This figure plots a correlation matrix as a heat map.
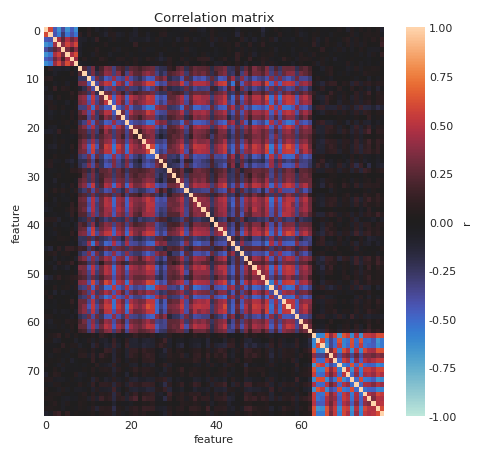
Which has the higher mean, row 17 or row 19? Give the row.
17
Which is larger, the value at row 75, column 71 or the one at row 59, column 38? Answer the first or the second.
the first
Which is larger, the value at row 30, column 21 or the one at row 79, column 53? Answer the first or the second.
the first
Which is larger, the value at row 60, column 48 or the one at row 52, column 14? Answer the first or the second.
the second
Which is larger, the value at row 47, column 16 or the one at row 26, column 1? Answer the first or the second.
the second
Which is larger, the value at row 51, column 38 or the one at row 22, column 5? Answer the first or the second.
the first
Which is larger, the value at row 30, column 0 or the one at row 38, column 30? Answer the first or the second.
the second
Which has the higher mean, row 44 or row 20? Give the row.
20
